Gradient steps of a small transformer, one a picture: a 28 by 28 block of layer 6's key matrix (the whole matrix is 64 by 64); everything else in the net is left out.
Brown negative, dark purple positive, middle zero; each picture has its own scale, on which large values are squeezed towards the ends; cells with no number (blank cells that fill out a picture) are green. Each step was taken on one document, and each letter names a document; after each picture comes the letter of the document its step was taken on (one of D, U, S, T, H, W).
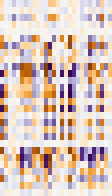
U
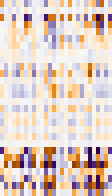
U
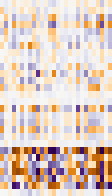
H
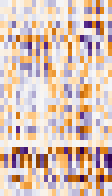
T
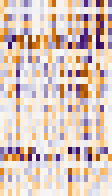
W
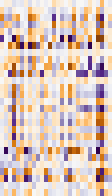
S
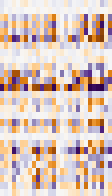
H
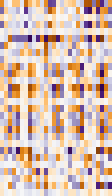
T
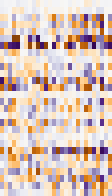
H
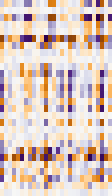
U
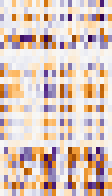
U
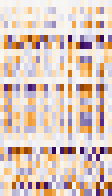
T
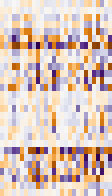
H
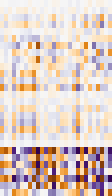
H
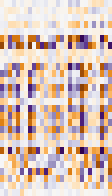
T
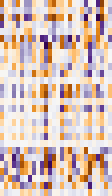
U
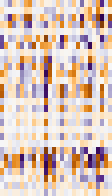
U
